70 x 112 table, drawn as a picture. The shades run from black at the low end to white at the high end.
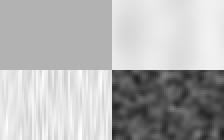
It is made of 2 by 2 panels. Panel 1,1: high, flat. Panel 1,2: very high, smooth, faint in contrast. Panel 2,1: very high, streaked downward, faint in contrast. Panel 2,2: low, blotchy.
